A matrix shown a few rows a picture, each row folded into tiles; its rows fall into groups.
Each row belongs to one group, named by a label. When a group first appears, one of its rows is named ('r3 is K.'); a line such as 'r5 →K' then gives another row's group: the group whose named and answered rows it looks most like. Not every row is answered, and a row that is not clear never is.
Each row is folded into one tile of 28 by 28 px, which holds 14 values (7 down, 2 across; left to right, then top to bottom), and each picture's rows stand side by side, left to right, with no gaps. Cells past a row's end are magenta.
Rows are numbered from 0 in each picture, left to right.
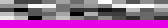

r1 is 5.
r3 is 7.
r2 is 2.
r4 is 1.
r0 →2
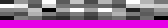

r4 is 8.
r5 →1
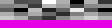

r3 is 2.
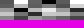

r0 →8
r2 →8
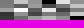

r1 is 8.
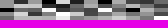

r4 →2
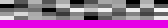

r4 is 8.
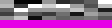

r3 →8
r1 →5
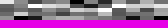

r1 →5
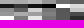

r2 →1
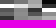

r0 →5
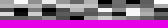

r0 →7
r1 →7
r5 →8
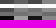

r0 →5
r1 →5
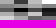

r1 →7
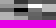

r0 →2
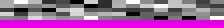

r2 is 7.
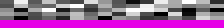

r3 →1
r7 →2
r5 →5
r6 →7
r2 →5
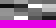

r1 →1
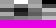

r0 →7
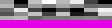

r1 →7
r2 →7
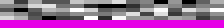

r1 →1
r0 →2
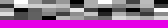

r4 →2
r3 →7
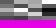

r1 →7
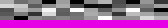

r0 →1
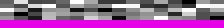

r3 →2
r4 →5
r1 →5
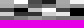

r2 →7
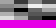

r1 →1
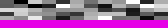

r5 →5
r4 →7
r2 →5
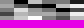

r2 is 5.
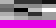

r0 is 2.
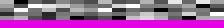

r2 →1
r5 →2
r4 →5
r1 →1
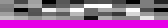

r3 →5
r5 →2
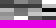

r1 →8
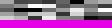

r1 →5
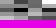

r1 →8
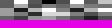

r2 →8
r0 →8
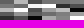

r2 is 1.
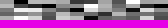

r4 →8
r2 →2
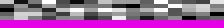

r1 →8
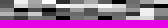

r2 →5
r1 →7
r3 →1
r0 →8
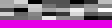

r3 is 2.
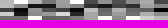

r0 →7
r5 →2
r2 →7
